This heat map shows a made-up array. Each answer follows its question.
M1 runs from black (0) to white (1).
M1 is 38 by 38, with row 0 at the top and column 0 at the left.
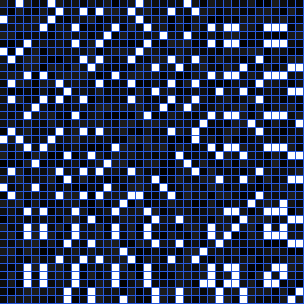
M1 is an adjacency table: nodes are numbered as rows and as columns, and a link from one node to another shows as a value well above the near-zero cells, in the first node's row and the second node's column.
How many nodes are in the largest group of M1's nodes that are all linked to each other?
8
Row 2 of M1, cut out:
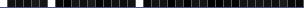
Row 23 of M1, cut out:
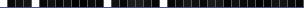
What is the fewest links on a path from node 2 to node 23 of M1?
2
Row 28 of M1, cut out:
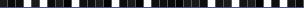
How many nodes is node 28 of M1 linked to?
9
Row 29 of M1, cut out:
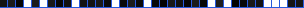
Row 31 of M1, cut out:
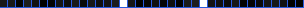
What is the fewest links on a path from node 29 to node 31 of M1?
3
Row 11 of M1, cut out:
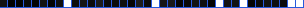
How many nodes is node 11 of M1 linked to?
6
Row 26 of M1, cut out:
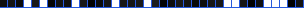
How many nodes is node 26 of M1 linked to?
10
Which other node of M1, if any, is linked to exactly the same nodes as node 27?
node 8
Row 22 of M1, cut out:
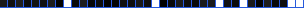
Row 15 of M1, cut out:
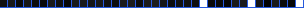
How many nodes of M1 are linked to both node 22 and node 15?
1
